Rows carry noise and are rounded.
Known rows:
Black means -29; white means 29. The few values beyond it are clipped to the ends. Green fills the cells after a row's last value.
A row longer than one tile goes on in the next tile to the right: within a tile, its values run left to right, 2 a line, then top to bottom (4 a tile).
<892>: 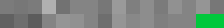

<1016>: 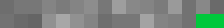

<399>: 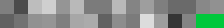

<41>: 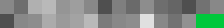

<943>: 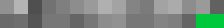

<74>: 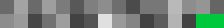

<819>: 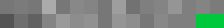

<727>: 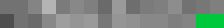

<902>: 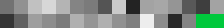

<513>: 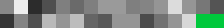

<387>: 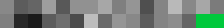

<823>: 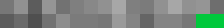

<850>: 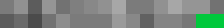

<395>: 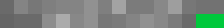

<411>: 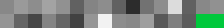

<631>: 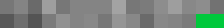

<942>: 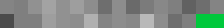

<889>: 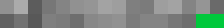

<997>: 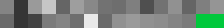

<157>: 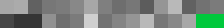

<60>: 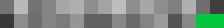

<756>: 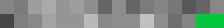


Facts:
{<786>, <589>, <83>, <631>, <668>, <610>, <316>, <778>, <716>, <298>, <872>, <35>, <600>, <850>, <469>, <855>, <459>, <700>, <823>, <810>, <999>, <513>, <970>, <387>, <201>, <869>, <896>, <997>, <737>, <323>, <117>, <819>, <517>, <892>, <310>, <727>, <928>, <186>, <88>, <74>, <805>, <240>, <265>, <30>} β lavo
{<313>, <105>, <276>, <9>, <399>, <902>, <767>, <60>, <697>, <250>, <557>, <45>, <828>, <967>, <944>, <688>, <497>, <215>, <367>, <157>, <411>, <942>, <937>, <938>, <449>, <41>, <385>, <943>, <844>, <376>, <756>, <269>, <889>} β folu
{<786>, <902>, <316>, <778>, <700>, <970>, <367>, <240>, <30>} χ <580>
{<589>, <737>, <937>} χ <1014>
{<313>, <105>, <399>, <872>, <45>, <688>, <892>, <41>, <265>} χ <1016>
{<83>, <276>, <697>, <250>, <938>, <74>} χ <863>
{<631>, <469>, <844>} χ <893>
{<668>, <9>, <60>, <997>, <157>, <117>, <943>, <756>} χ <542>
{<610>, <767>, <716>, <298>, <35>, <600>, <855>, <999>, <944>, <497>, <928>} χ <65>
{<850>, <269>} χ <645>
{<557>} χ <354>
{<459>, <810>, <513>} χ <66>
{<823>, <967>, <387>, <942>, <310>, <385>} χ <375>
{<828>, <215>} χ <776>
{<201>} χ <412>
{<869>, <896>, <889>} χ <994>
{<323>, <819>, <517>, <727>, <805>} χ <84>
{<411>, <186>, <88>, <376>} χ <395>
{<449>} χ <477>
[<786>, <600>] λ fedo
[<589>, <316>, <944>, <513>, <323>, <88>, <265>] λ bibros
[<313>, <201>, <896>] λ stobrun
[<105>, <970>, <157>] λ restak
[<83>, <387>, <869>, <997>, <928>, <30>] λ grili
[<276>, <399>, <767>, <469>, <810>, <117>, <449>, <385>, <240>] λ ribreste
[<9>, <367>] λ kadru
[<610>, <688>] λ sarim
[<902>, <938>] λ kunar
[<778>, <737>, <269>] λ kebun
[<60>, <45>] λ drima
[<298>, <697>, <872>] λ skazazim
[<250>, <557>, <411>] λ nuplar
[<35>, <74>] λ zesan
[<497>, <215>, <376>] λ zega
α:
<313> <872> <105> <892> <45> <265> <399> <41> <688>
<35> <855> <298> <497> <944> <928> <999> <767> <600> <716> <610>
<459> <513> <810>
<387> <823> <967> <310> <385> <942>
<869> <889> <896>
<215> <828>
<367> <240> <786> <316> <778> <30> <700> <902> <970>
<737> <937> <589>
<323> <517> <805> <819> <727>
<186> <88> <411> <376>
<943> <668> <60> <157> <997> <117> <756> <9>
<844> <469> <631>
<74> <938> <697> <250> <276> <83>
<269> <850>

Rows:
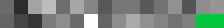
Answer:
<928>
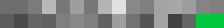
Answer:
<240>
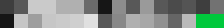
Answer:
<610>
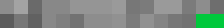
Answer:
<967>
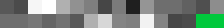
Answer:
<9>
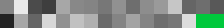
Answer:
<944>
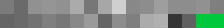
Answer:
<449>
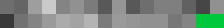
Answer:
<700>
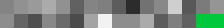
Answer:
<250>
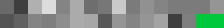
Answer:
<117>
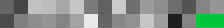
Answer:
<767>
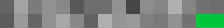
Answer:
<201>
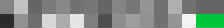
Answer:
<265>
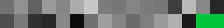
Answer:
<269>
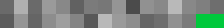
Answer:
<896>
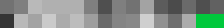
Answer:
<688>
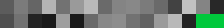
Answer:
<737>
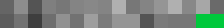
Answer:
<855>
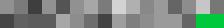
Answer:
<872>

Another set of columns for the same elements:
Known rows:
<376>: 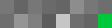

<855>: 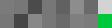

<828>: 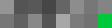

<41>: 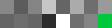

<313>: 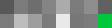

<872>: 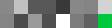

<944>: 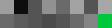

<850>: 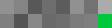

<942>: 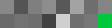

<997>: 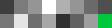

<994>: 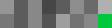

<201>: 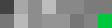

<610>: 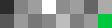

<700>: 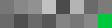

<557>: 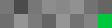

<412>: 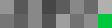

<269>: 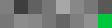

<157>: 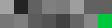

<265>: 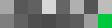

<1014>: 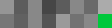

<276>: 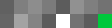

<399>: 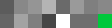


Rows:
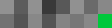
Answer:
<580>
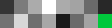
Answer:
<30>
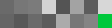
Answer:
<999>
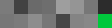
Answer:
<367>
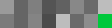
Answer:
<1016>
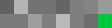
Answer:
<469>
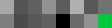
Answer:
<316>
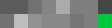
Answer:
<938>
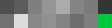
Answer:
<60>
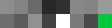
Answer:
<697>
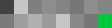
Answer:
<74>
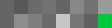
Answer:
<497>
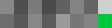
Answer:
<65>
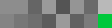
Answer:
<892>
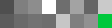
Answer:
<600>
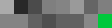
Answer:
<105>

